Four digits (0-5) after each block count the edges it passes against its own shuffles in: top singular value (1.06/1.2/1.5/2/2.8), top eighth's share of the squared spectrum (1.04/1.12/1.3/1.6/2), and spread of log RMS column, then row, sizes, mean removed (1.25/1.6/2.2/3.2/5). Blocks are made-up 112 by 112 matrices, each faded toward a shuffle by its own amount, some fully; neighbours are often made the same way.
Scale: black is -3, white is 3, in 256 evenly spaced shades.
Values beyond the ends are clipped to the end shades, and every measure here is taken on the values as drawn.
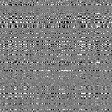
5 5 3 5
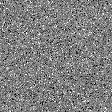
2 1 0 0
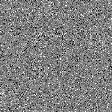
4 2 1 1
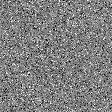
0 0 0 0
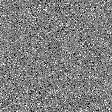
2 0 0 0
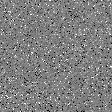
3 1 0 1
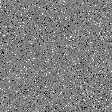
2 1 0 0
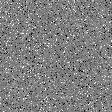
0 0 0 0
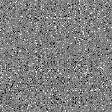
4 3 2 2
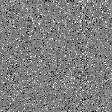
3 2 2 1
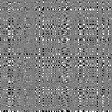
5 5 4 4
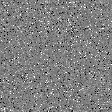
3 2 1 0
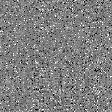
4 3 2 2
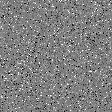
0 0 0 0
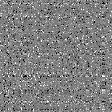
4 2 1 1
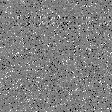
3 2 0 1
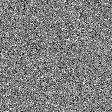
1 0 0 0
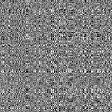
5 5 4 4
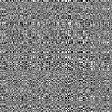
5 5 4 4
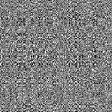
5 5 3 3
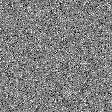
0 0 0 0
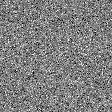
0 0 0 0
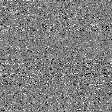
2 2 0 3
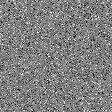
0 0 0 0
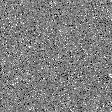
0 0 0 0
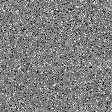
0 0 0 1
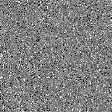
4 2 1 1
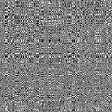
5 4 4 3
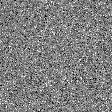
2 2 0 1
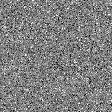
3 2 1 0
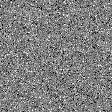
1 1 0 0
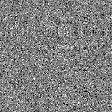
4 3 1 1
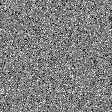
1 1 0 0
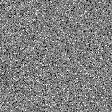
2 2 0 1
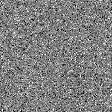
3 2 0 0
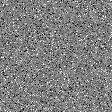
1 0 0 0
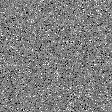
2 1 0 0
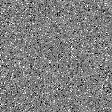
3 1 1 0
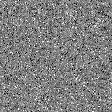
3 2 1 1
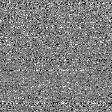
2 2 0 4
